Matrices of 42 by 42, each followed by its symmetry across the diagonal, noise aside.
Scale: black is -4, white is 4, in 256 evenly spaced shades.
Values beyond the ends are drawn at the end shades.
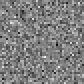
antisymmetric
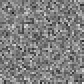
symmetric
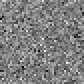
neither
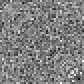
symmetric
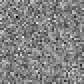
symmetric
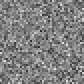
symmetric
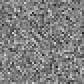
antisymmetric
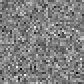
neither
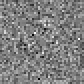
antisymmetric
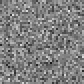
neither
